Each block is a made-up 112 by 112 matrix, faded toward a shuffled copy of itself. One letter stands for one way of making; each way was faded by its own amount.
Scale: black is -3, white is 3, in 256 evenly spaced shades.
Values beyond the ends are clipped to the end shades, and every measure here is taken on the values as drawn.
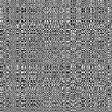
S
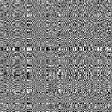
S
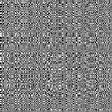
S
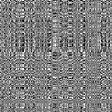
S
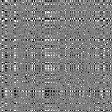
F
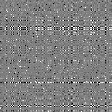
F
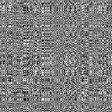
S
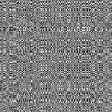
S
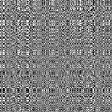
S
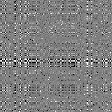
F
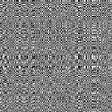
S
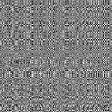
S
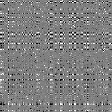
F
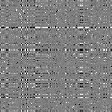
F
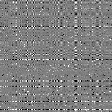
F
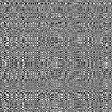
S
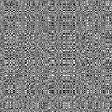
S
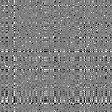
F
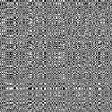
S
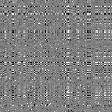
F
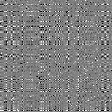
F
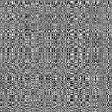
S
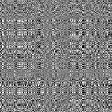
S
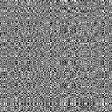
S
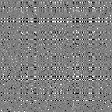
F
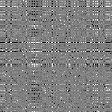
F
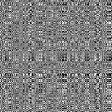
S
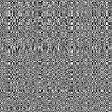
S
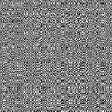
S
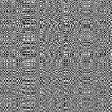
S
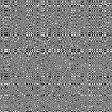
F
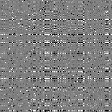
F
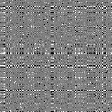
F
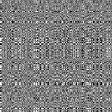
S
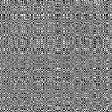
S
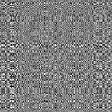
S
